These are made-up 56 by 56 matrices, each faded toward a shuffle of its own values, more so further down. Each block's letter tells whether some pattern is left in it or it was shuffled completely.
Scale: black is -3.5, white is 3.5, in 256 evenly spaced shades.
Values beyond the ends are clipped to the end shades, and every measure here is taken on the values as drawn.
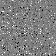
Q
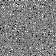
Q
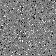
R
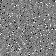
R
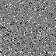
Q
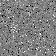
R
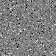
R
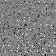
Q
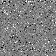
Q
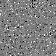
Q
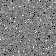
R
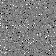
Q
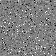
R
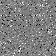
Q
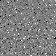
Q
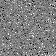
R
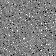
R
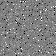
R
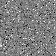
R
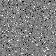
R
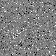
Q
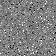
R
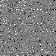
Q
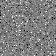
R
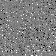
Q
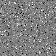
Q
